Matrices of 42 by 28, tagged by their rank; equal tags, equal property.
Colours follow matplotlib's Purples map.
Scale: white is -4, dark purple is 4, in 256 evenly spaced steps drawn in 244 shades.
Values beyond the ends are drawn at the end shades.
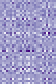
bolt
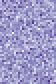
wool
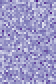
wool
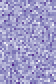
wool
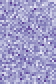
wool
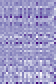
bolt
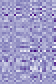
bolt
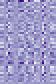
bolt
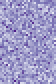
wool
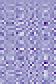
bolt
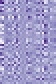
bolt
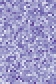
wool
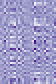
bolt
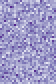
wool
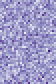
wool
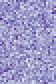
wool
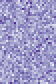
wool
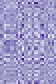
bolt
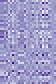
bolt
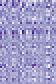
bolt
